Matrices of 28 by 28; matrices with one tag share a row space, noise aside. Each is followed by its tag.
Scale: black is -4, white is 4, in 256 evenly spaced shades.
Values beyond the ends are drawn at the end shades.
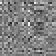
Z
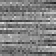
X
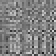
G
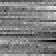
X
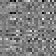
G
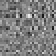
G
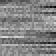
X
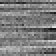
X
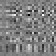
G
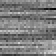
X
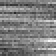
X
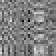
Z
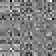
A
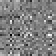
A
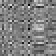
Z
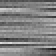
X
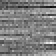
X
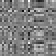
Z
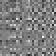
G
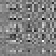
G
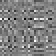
Z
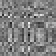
Z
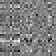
A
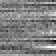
X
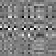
Z
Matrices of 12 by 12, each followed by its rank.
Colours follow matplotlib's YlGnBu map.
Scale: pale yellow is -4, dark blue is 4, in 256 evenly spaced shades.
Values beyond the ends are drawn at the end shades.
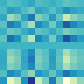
one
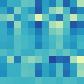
two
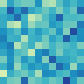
full rank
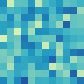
full rank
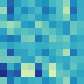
two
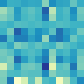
two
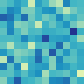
full rank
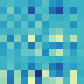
two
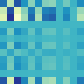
one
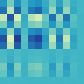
one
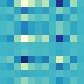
one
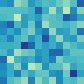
full rank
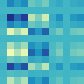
one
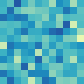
full rank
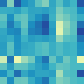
two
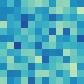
full rank
